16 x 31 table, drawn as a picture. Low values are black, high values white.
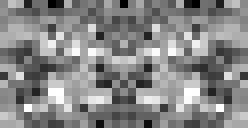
Odd rows or columns: none. Average level on the scale: 50%. Mirror symmetry: left to right. Slope: none.
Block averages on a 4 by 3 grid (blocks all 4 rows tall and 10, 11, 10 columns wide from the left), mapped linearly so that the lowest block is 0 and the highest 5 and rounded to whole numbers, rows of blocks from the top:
101 / 454 / 222 / 414
